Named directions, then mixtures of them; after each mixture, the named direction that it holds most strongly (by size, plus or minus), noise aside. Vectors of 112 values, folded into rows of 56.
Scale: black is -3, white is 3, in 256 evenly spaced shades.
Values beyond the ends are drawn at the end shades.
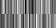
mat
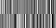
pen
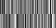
pen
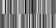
mat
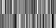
pen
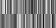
pen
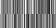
mat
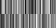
mat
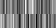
mat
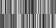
mat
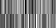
mat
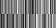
mat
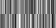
pen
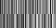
pen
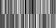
mat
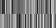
pen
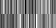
mat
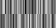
mat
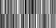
mat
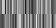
mat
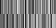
mat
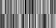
mat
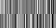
pen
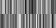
mat
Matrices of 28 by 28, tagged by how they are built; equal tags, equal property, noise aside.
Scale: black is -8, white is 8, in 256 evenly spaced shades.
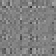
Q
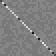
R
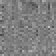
Q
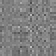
Q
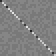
R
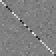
R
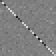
R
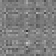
Q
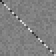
R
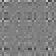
Q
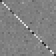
R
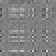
Q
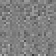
Q
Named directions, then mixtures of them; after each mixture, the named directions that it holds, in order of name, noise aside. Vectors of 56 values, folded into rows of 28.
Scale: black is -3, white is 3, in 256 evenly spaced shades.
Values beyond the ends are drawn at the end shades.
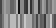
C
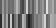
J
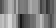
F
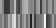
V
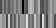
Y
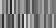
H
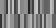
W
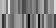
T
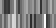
V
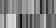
F, V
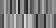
C, H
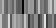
T, V, Y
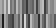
H, T, V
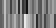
C, H, Y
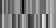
J, Y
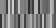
W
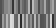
C, H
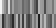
C, H, T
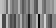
C, T
